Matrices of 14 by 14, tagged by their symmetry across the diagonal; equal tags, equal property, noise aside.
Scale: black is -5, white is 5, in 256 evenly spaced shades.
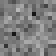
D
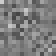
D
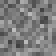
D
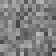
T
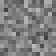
T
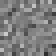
D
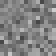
D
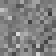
T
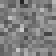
T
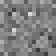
D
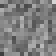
T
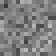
D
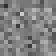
T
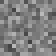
T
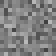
T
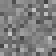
D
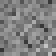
D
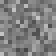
T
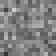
T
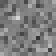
D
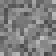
D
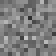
T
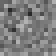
D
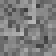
D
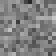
T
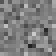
D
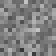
T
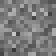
D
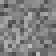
T
